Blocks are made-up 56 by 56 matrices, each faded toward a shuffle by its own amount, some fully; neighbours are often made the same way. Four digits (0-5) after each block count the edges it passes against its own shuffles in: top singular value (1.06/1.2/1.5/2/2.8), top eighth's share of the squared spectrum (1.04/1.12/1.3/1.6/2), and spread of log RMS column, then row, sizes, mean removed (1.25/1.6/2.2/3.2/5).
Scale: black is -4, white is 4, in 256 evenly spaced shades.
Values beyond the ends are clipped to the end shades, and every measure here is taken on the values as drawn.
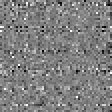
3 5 2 3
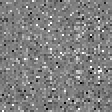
3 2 1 0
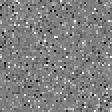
0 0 0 0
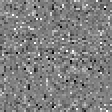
3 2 1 1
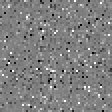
2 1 0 0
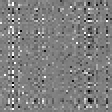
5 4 3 2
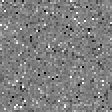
0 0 0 0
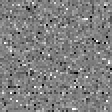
1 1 0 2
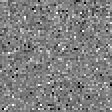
0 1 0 1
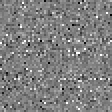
1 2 0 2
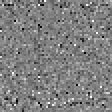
1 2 0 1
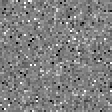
0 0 0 0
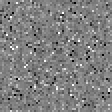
1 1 0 0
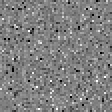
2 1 0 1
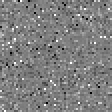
1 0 0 0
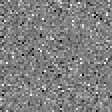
3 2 1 0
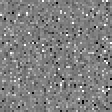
0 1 0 0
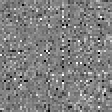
4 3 2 1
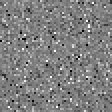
0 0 0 0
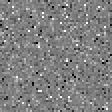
0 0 0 0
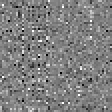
4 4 2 1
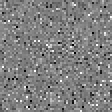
3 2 1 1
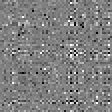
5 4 2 3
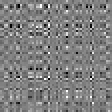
5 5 4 4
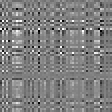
5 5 4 4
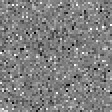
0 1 0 0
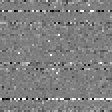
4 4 0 3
